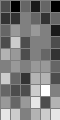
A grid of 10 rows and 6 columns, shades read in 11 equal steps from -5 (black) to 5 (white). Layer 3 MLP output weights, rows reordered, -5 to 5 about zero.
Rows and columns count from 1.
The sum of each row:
-18 -11 -3 -3 -3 2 1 3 5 16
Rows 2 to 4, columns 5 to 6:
-3 -1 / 0 -4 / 0 -2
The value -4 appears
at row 1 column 4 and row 3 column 6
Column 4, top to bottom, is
-4 -1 1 0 0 1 2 3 4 2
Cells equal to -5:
2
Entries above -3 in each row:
3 3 5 6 5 6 5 6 6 6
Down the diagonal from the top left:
-2 -3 0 0 -1 -1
